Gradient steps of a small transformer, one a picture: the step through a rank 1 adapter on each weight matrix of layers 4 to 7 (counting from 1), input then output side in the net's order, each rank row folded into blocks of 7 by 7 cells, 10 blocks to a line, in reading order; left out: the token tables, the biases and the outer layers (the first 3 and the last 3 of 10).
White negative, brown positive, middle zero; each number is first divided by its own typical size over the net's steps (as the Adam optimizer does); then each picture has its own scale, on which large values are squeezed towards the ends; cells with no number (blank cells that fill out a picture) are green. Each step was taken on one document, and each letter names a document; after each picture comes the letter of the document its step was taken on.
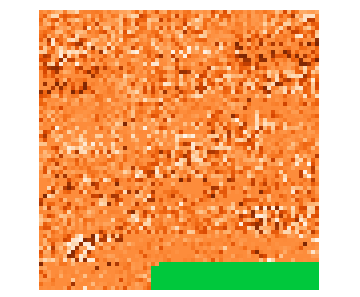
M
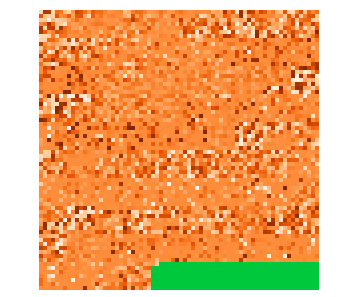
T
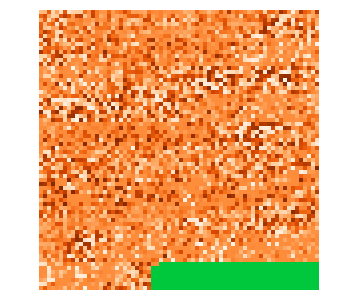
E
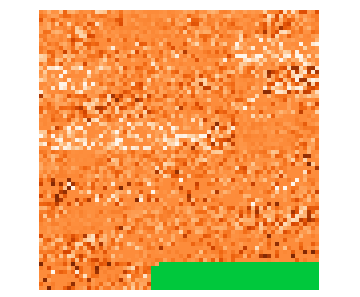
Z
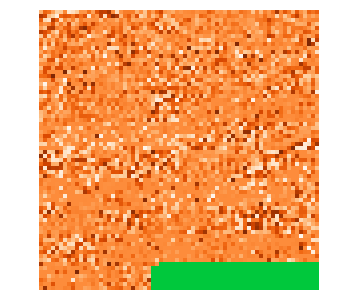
M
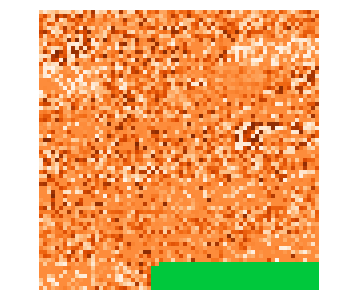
E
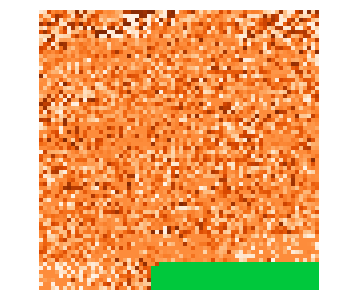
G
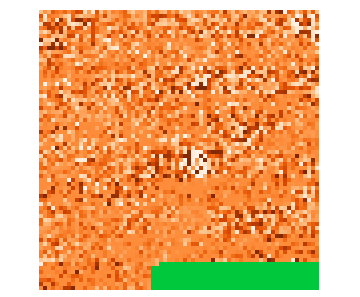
M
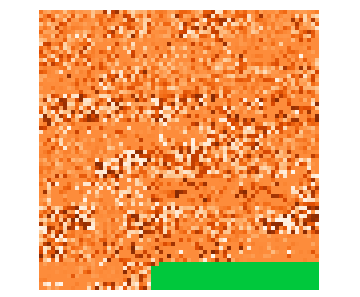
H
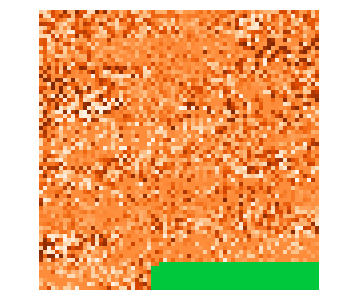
G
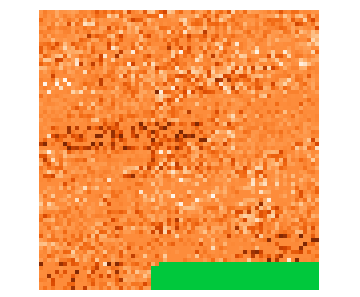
M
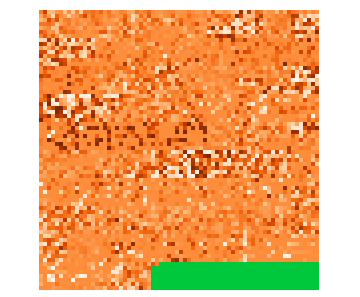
T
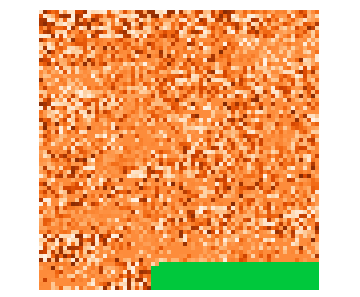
G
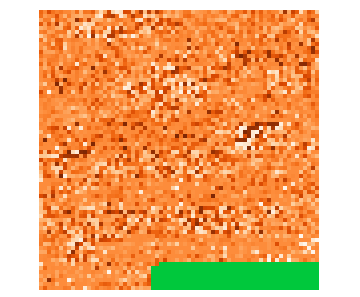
M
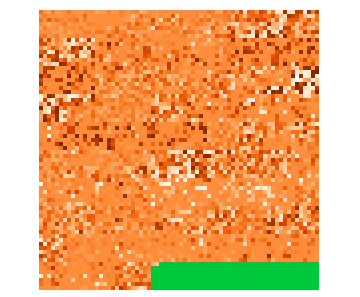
T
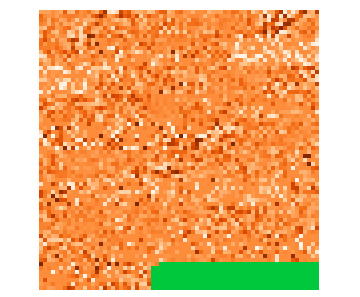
Z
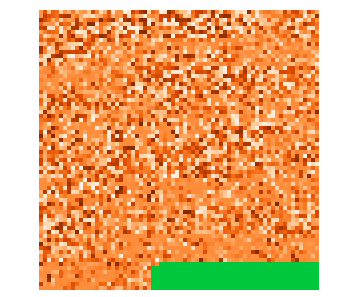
E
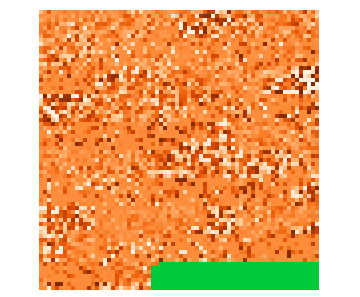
H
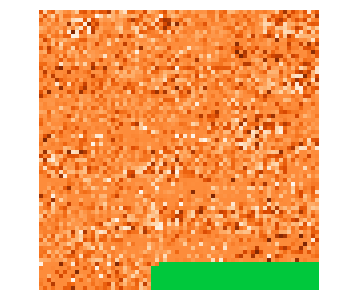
M
